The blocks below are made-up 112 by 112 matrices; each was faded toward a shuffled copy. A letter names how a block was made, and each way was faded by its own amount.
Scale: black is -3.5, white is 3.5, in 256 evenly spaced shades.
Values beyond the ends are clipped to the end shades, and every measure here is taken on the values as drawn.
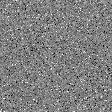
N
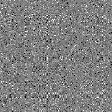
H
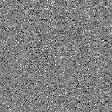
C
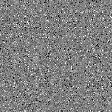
C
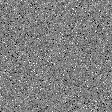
N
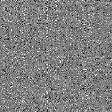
H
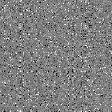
H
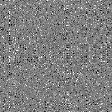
H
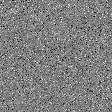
N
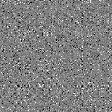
H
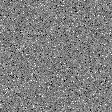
N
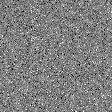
N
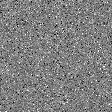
N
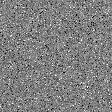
N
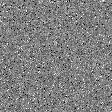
N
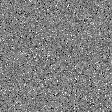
N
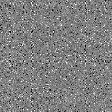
H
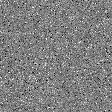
N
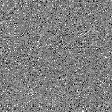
C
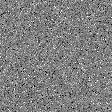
N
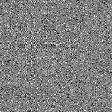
C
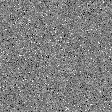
N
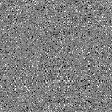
C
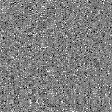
C
